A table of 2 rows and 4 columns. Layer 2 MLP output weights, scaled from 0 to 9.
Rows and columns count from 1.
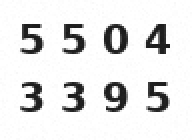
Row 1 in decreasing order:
5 5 4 0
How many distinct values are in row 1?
3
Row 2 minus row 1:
-2 -2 9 1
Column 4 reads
4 5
